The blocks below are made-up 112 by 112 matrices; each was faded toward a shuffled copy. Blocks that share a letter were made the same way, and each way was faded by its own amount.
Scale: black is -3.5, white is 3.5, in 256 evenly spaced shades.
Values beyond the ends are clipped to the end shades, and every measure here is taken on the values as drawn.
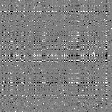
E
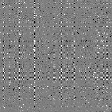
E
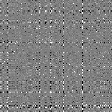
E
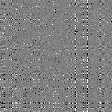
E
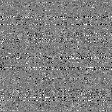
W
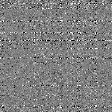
W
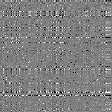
E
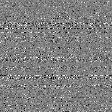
W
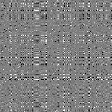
E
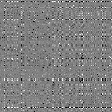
E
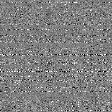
W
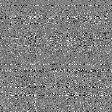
W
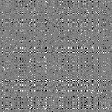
E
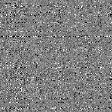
W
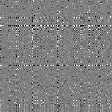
E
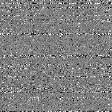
W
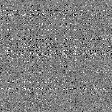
W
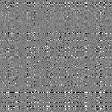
E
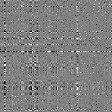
E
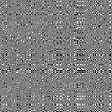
E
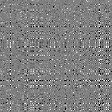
E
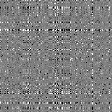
E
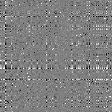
E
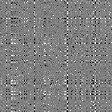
E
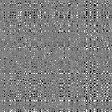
E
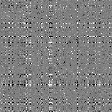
E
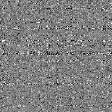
W
